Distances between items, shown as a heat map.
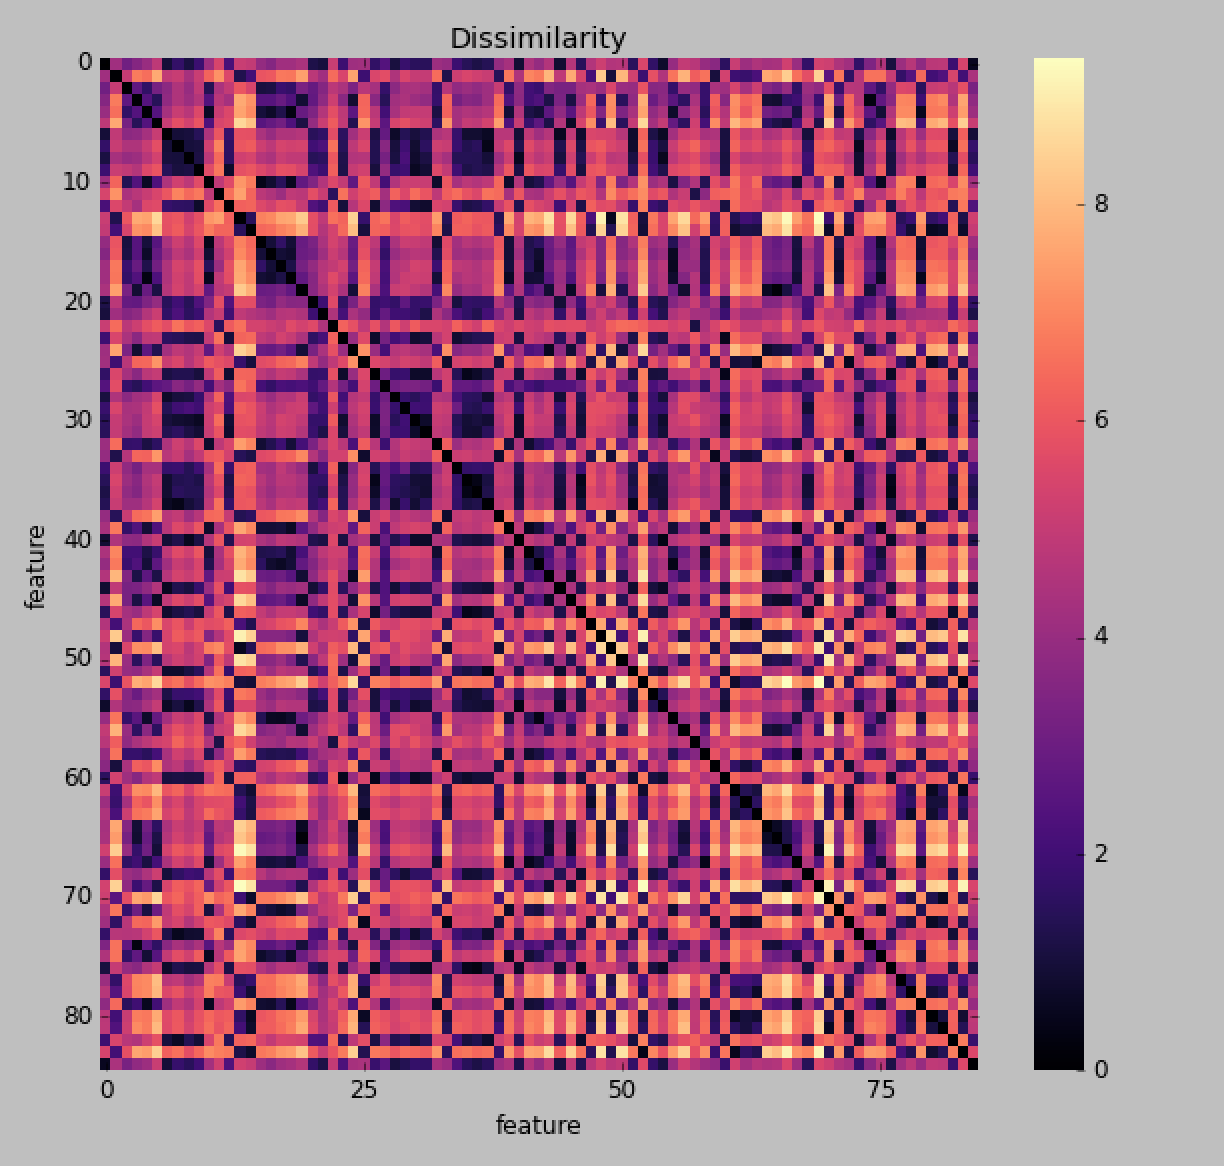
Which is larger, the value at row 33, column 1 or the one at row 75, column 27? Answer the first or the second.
the second
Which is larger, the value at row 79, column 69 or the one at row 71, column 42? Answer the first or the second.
the first
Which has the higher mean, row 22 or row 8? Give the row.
22
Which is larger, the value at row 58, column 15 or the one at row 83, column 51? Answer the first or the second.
the second
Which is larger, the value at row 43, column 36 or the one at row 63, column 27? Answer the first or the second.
the second
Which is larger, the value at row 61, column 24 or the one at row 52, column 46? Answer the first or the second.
the first
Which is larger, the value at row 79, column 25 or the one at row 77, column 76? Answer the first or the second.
the first
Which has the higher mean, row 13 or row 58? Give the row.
13
